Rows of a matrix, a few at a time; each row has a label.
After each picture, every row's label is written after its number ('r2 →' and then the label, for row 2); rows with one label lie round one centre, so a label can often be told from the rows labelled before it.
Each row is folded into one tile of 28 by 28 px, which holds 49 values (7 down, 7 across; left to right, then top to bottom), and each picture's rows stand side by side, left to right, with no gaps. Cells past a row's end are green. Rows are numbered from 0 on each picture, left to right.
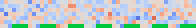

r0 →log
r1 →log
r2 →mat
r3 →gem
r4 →log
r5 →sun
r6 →sun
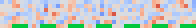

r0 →mat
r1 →gem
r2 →mat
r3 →gem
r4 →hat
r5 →mat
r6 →mat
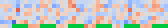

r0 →gem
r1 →mat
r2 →mat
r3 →mat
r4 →gem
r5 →mat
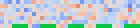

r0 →hat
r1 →log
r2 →sun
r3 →hat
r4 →gem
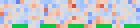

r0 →hat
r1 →gem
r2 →mat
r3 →mat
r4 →hat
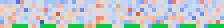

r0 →hat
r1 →gem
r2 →hat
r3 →mat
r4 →gem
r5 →log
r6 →log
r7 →log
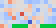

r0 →sun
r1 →hat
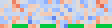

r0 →mat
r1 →hat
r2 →log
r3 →mat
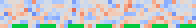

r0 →sun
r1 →log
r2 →gem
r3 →sun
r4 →mat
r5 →mat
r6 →log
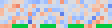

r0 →mat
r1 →hat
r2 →log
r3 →mat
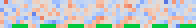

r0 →log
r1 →sun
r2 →mat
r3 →mat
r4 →mat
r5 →sun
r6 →log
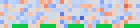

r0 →hat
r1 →mat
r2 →log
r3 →gem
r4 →mat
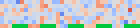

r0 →hat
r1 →mat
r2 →log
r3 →mat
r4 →gem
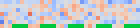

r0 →hat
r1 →mat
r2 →sun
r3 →sun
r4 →hat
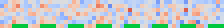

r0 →mat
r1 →mat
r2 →sun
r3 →mat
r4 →gem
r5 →gem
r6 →gem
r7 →hat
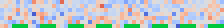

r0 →gem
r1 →log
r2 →log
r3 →mat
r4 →gem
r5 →log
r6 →log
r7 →sun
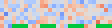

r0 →log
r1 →mat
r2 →sun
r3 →mat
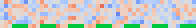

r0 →sun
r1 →mat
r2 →mat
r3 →mat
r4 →sun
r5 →hat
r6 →sun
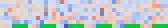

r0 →sun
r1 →gem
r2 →log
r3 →gem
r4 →log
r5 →mat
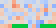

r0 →mat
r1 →gem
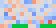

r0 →sun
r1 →log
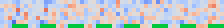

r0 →gem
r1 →gem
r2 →sun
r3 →gem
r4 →log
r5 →hat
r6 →gem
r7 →mat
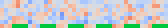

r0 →mat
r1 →hat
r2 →sun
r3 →hat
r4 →mat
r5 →mat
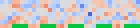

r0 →mat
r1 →mat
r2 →mat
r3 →sun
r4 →sun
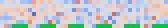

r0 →sun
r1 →log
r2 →hat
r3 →log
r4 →hat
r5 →sun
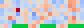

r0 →gem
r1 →sun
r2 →mat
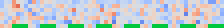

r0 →mat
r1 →log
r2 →gem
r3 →gem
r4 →hat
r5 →hat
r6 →gem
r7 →hat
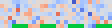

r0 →gem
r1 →mat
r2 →hat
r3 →log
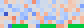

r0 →log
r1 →log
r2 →mat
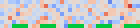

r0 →gem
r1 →mat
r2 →log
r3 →sun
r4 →mat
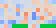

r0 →gem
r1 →sun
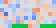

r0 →log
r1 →sun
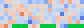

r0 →sun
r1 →hat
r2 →log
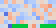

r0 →log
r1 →sun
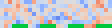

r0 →sun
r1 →log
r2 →sun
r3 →mat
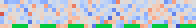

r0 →hat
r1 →hat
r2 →mat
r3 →log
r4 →log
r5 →sun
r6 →log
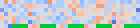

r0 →log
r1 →hat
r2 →sun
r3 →mat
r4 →hat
